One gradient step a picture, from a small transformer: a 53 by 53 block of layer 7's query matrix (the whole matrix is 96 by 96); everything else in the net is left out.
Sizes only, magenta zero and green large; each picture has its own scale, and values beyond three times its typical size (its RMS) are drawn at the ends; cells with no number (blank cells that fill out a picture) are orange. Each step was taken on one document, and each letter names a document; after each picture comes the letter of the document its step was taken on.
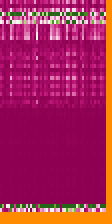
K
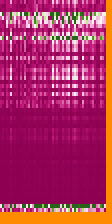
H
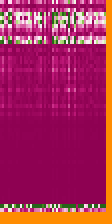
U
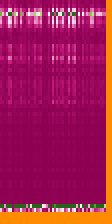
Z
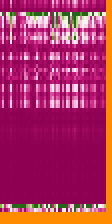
H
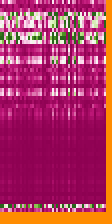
U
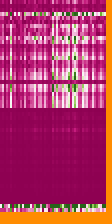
H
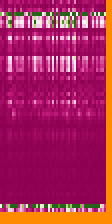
Z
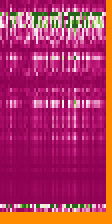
H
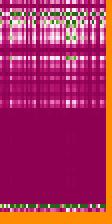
K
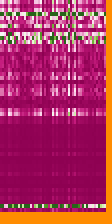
U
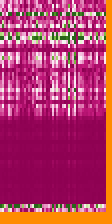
U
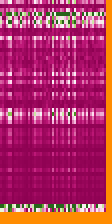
Z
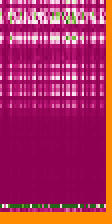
K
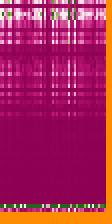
U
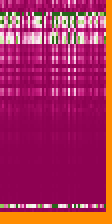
U
